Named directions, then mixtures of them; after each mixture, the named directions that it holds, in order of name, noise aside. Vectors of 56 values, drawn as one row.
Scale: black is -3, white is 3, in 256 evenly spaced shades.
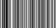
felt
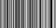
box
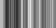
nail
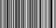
box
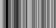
felt, nail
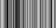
box, nail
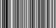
felt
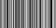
box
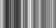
nail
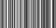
box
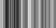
nail
